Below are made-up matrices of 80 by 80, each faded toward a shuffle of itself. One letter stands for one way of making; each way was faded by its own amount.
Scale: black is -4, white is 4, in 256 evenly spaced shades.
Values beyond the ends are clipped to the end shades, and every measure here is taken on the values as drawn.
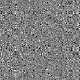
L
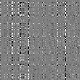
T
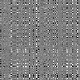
T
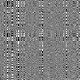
T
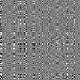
T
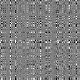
T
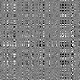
T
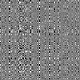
T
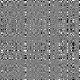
T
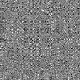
L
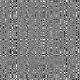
T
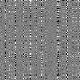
T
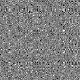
L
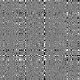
T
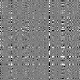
T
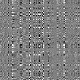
T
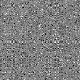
L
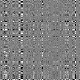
T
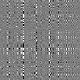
T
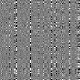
T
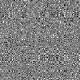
L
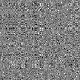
L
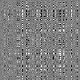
T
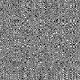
L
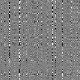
T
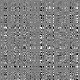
T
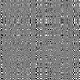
T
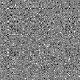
L
